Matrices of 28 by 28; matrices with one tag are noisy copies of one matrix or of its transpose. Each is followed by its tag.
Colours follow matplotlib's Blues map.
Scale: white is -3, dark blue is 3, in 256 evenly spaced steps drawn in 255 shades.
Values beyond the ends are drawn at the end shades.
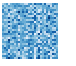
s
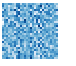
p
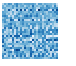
s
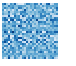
p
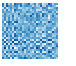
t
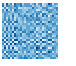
t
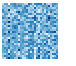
s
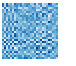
t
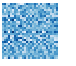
p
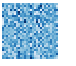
p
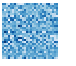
p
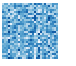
s
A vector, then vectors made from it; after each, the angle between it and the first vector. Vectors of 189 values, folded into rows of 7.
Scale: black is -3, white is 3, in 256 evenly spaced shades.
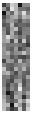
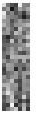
nearly opposite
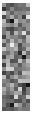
orthogonal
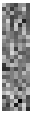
partly opposed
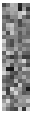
partly aligned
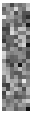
orthogonal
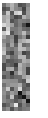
orthogonal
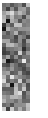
orthogonal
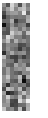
partly aligned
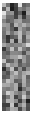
nearly opposite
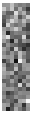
partly aligned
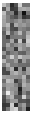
nearly opposite
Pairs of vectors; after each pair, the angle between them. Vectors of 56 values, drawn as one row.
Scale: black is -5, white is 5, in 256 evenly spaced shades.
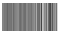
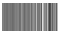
nearly parallel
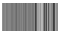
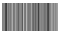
orthogonal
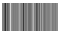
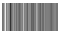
nearly opposite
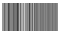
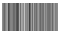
nearly parallel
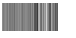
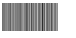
partly opposed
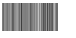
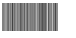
orthogonal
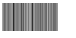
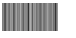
partly aligned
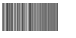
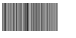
nearly opposite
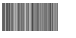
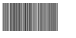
partly opposed
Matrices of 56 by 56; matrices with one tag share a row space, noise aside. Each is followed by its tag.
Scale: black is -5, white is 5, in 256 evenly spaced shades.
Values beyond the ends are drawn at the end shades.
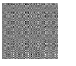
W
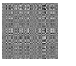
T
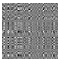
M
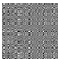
M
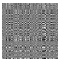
T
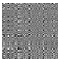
M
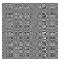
T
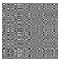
M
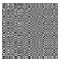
M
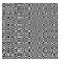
M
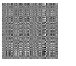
T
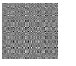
W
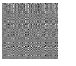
W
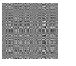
T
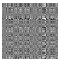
T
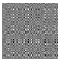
W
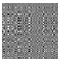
M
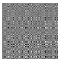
W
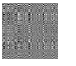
M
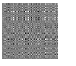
W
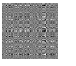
T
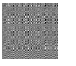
W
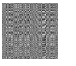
T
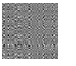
M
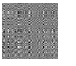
M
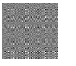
W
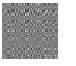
W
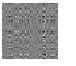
T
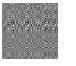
W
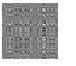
T
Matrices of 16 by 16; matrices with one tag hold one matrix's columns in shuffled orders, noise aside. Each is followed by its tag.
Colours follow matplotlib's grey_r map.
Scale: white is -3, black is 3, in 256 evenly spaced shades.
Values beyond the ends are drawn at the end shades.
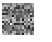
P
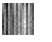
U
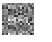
P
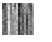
U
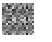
P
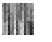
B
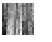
B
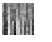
B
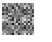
P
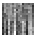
B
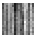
U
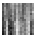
B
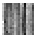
U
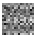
P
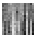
B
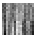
B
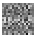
P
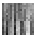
B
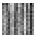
U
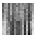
B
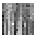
B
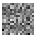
P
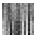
B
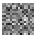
P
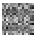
P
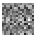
P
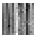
U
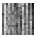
U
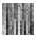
B
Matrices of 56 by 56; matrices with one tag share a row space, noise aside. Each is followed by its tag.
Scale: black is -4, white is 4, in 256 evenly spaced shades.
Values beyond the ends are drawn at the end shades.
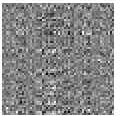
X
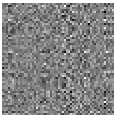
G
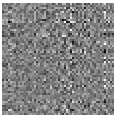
G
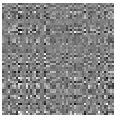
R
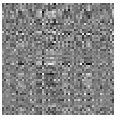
X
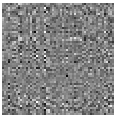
R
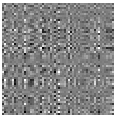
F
